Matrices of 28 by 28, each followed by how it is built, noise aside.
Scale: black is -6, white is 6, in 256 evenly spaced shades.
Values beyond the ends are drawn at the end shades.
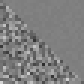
lower triangular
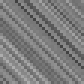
Toeplitz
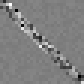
banded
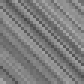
Toeplitz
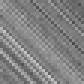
Toeplitz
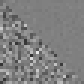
lower triangular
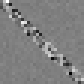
banded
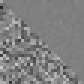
lower triangular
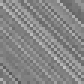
Toeplitz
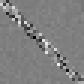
banded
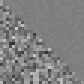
lower triangular
